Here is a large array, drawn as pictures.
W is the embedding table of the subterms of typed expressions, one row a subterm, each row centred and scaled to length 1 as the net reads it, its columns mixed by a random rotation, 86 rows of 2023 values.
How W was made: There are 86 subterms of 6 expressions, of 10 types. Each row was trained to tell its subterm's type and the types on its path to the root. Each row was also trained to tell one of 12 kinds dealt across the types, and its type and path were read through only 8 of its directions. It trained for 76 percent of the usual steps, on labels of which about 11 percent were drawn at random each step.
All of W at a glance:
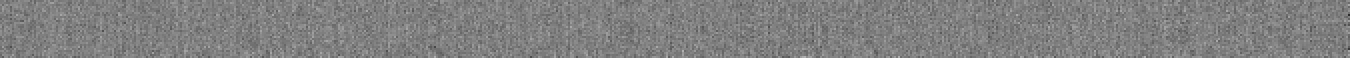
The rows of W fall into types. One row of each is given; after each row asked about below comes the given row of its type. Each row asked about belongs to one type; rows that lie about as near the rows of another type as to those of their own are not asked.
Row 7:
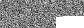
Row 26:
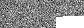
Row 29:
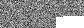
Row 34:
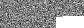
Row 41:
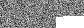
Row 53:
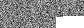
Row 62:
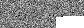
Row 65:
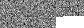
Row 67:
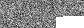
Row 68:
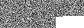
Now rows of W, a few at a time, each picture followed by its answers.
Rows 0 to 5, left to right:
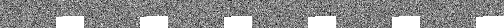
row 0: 68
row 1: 41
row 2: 65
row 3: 65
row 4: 7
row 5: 26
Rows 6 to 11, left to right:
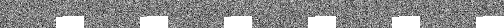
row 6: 26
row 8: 7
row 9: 29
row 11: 7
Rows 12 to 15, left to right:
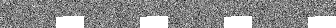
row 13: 41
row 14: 29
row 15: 34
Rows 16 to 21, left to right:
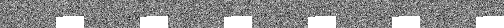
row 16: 29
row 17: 34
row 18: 68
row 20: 7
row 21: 62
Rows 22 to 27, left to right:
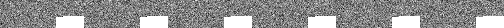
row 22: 65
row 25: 65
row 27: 34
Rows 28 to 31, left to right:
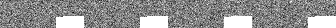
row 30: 68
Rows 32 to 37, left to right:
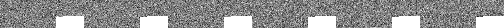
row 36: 26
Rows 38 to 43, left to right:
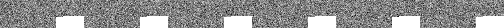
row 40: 7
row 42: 62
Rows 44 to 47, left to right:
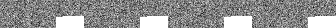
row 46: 7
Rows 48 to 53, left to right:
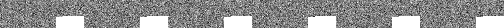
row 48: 7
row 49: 29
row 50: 41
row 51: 65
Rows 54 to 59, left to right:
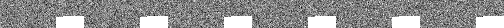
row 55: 29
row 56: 62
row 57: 29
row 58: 41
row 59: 65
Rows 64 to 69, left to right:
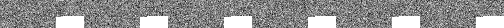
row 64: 68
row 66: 41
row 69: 29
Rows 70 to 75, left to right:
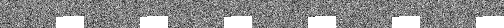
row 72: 53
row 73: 65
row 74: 67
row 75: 34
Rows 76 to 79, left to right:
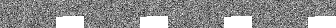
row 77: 34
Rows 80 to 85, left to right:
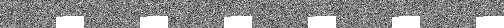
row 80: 34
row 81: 34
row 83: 68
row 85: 26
